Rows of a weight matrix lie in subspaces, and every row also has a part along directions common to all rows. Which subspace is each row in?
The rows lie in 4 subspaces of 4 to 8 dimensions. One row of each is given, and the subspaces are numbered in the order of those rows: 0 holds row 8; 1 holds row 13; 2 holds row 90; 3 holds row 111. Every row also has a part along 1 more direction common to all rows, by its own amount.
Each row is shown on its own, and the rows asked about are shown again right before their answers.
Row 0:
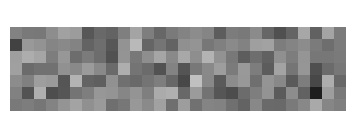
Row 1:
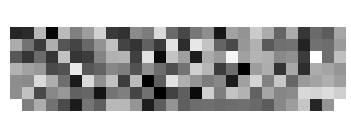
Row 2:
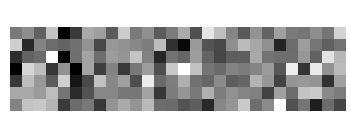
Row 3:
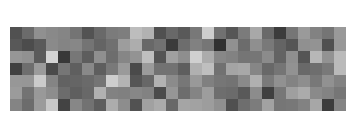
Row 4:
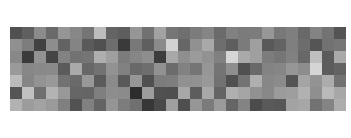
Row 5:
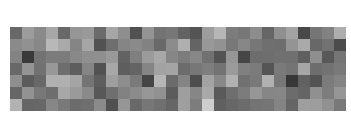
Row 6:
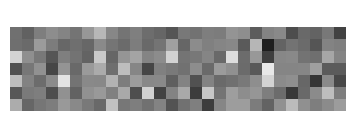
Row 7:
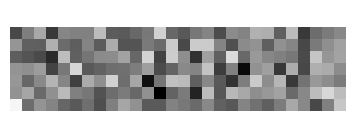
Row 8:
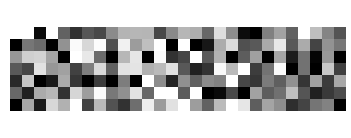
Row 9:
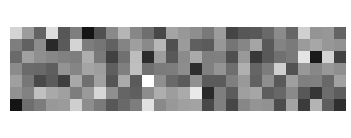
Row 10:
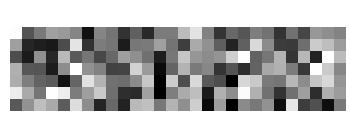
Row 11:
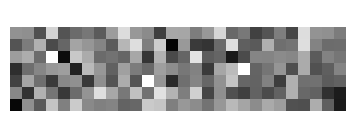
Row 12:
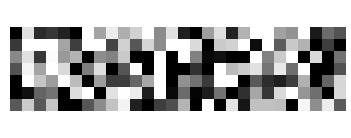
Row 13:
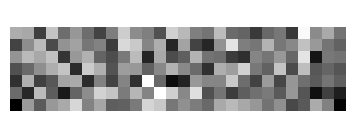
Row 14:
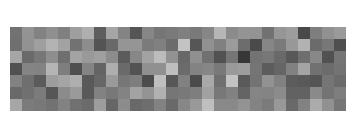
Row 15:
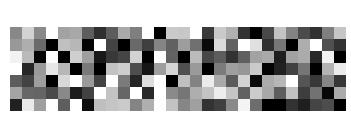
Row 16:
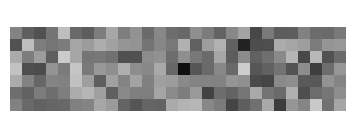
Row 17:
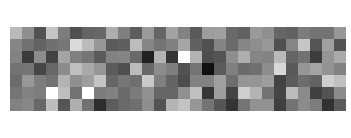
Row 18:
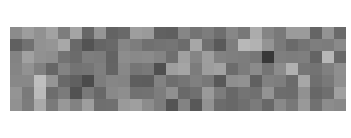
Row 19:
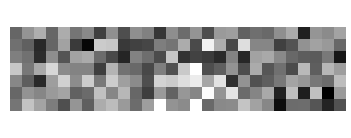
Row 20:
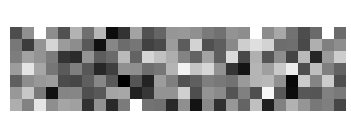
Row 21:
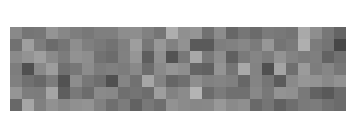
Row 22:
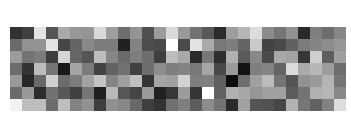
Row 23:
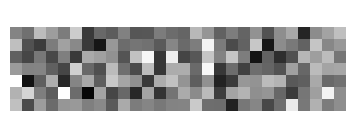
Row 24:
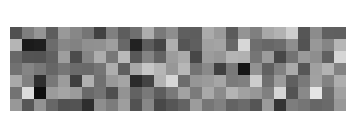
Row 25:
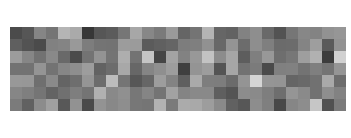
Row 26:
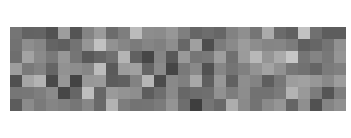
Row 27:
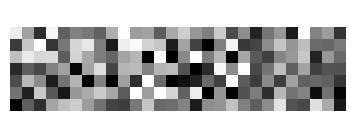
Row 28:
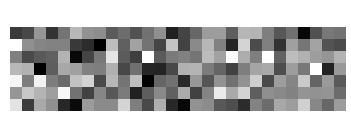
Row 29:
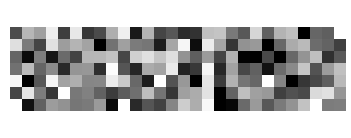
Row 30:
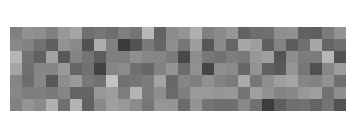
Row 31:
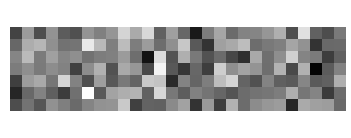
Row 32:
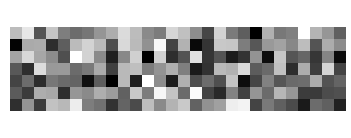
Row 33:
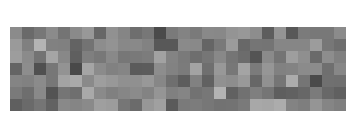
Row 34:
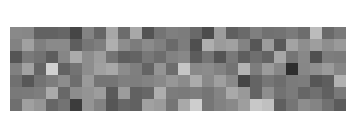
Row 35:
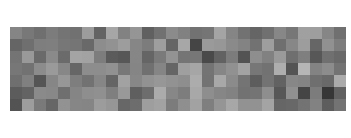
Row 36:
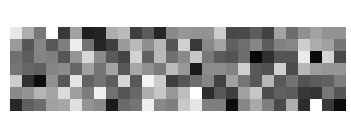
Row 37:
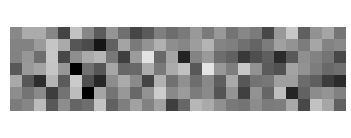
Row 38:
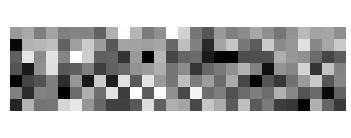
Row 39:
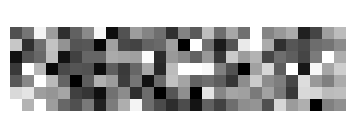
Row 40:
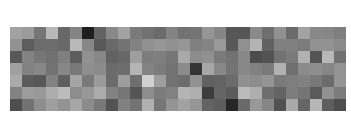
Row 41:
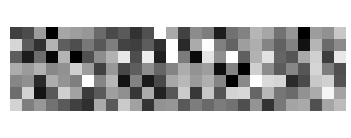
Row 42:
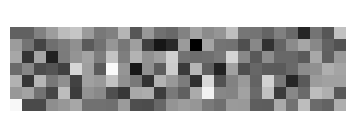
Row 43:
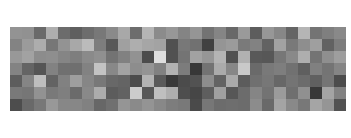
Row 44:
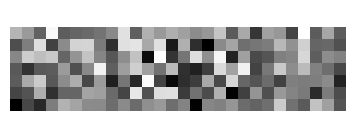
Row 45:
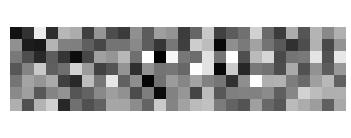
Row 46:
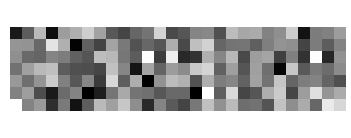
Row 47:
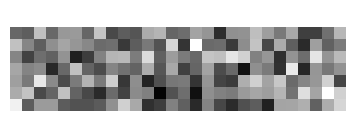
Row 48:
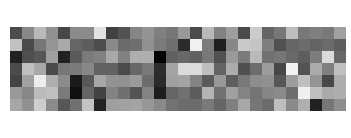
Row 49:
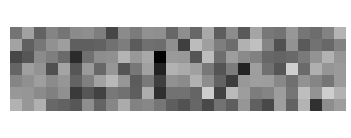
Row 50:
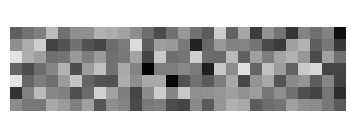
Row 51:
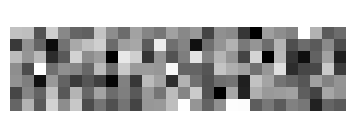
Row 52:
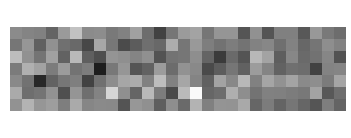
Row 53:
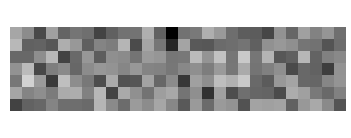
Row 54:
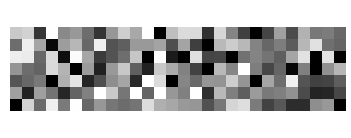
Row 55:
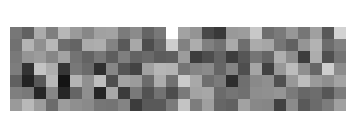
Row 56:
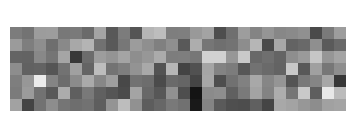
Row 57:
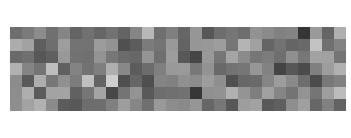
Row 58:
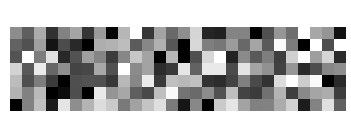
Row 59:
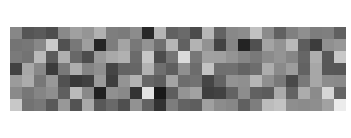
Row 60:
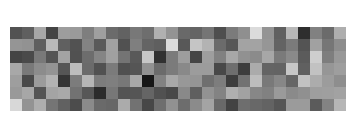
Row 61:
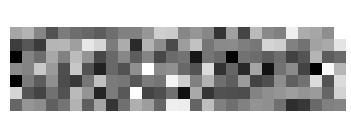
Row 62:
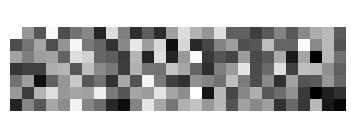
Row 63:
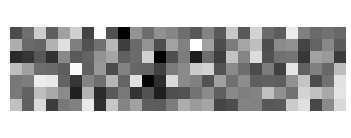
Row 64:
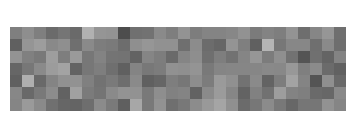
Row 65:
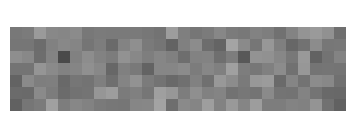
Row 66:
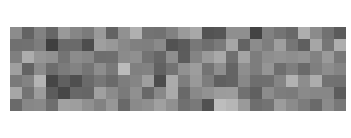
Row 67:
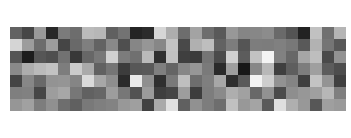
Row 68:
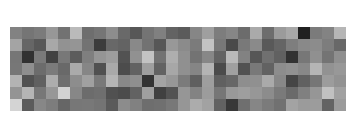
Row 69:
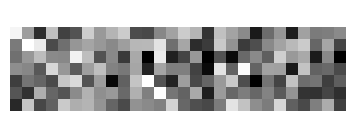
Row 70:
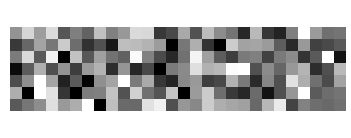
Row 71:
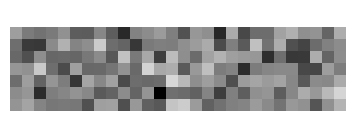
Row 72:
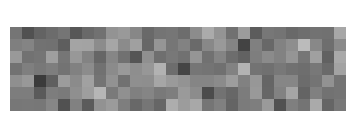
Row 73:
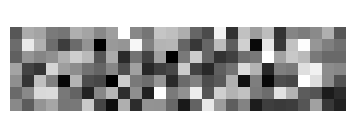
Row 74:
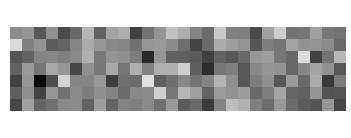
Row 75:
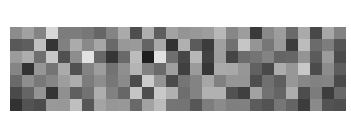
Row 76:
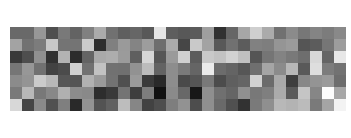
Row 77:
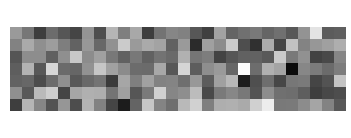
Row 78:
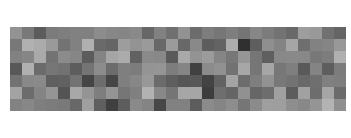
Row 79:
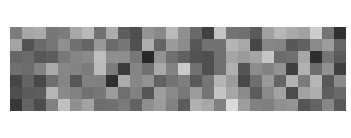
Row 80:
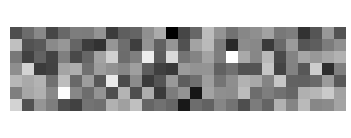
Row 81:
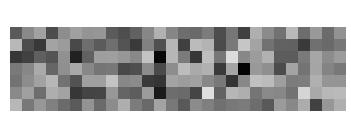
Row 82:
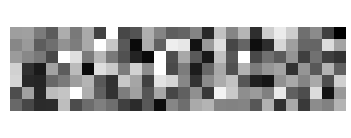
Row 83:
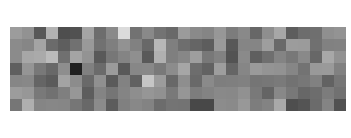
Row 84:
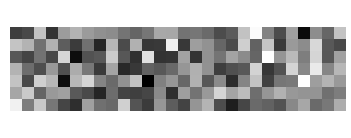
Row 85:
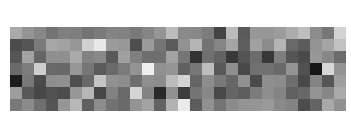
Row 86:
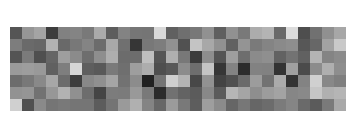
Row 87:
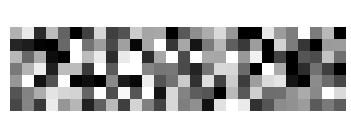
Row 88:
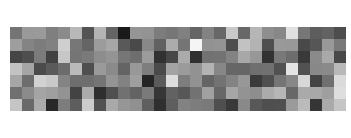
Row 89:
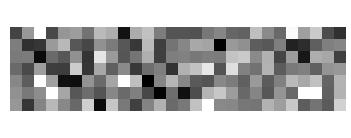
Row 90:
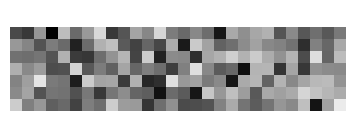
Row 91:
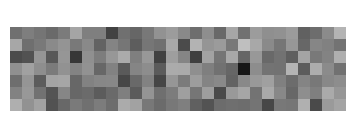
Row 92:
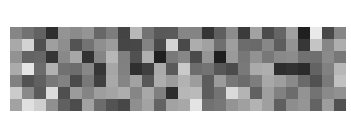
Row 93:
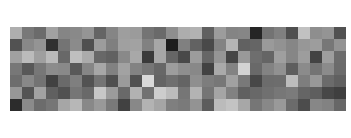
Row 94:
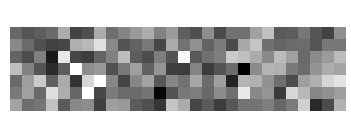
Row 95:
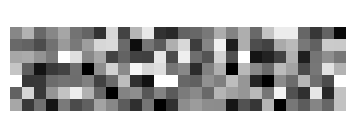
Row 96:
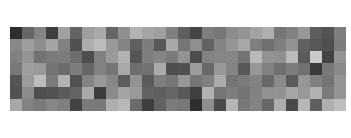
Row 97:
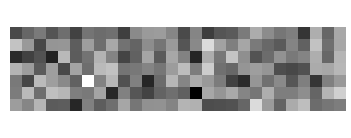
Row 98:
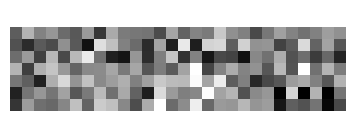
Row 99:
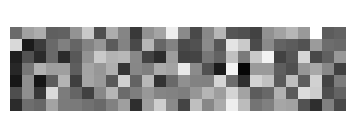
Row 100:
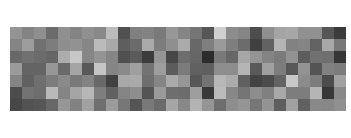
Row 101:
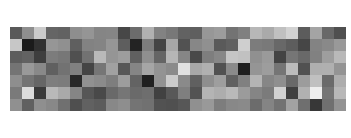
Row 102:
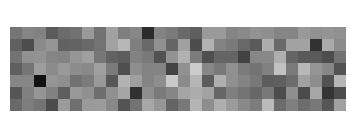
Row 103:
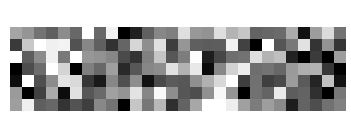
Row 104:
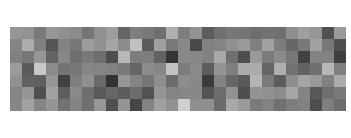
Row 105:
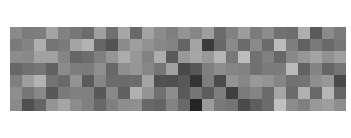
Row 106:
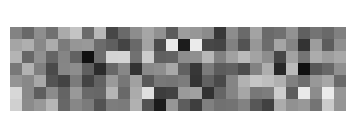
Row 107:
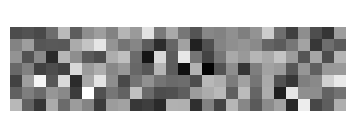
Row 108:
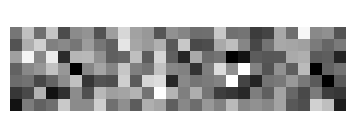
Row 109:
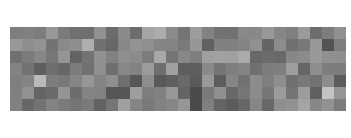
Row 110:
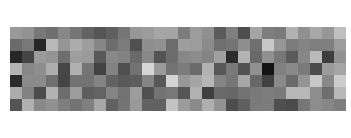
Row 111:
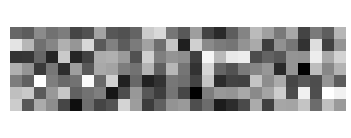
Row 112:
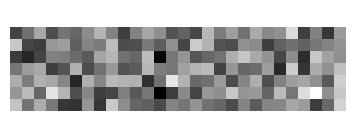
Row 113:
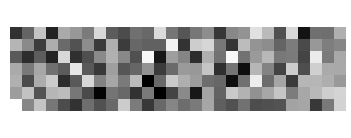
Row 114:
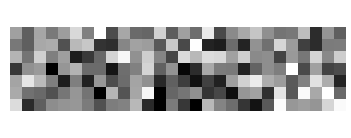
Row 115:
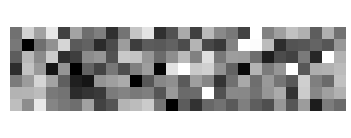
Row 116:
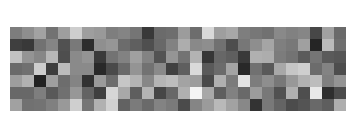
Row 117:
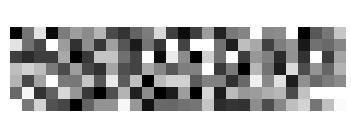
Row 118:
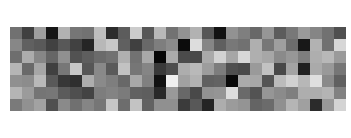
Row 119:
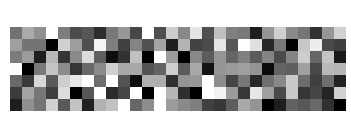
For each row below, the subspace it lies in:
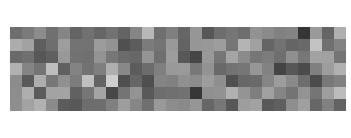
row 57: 3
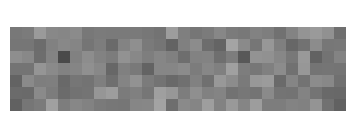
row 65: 1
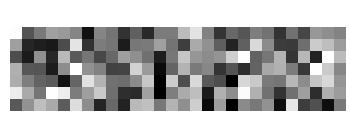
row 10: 2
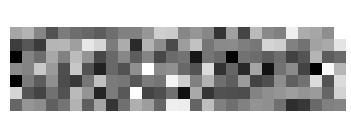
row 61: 0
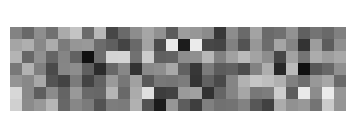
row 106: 3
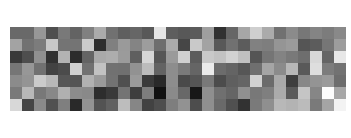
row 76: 3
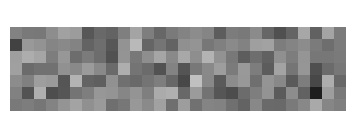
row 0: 1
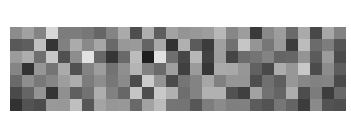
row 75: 3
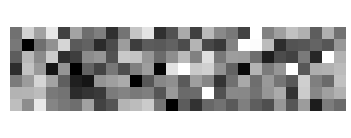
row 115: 1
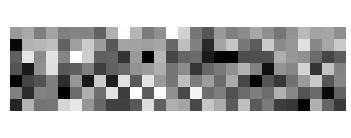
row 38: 0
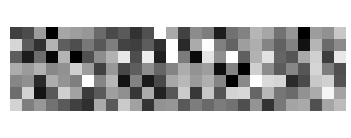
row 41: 1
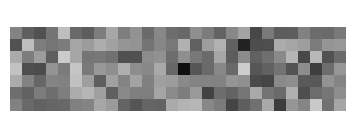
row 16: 1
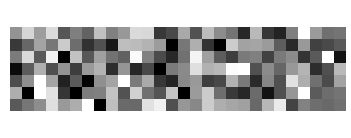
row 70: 1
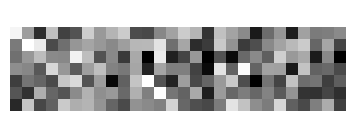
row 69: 1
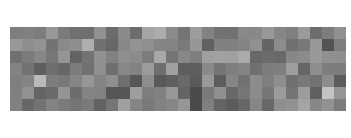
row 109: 3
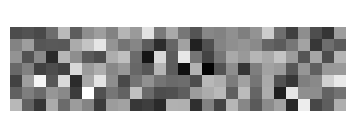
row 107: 2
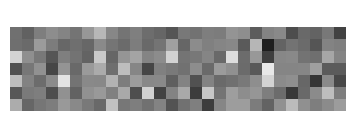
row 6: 0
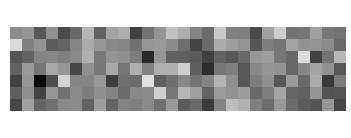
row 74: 1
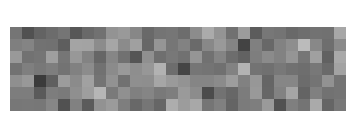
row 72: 1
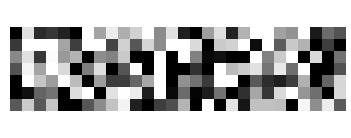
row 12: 2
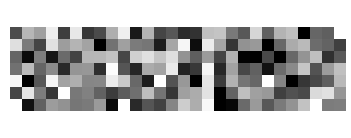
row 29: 2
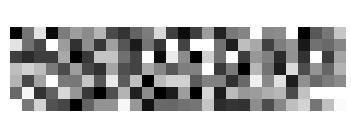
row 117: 2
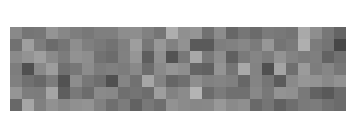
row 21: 0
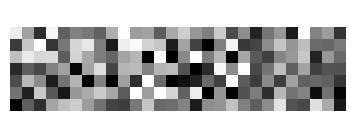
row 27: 3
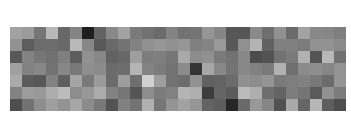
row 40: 2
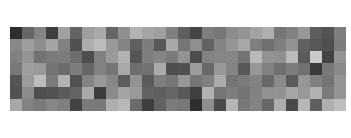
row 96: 2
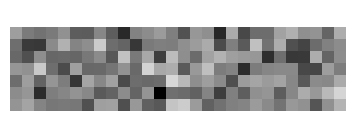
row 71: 0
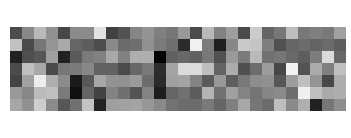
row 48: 1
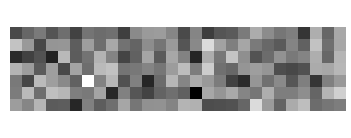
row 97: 3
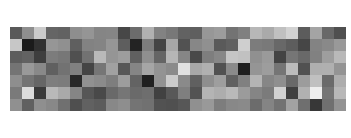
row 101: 1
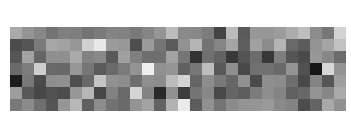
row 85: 0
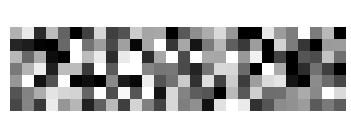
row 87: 0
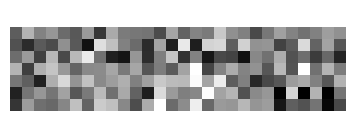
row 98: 3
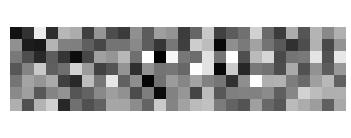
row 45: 1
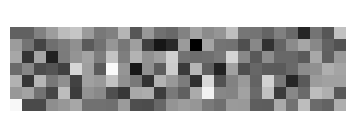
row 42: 2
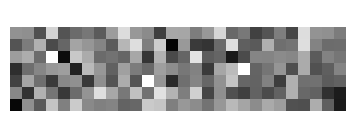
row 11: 1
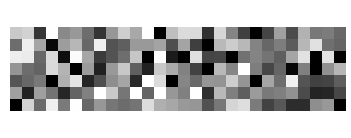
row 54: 3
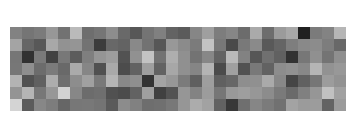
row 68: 2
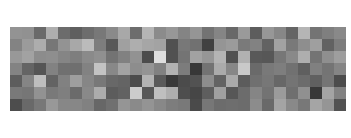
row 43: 3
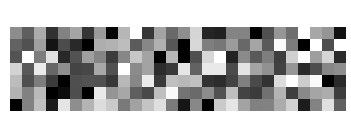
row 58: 2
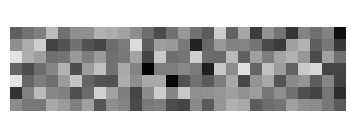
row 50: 0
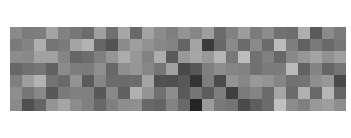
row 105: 3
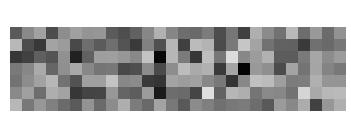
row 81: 1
